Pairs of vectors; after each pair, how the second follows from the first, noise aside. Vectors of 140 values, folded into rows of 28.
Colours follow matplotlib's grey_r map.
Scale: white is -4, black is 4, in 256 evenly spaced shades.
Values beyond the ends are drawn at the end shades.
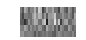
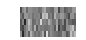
shuffled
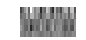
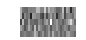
shuffled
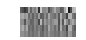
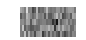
shuffled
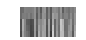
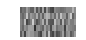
shuffled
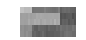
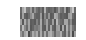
shuffled
